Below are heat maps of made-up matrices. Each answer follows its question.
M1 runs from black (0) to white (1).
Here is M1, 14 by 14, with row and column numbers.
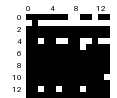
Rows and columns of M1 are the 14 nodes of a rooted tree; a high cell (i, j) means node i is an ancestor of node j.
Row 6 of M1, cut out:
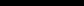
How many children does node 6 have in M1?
0
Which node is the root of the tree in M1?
1
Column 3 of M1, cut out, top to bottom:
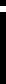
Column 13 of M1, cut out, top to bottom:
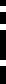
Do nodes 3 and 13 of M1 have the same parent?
no
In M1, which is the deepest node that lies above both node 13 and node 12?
4
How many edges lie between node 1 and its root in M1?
0
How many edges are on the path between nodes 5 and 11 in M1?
5
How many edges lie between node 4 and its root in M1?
1
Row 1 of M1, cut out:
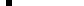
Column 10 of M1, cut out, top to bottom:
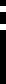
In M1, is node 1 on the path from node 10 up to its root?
yes
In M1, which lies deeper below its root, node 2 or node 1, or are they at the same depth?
node 2
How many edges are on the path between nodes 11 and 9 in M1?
6
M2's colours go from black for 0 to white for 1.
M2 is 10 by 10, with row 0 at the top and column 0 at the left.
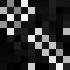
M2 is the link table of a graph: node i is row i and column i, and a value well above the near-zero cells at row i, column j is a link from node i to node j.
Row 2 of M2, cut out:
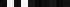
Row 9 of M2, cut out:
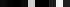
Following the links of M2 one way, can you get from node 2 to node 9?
yes
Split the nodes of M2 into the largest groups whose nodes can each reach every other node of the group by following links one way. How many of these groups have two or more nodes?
1
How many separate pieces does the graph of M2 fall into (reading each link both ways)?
1
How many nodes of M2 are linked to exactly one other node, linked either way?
0
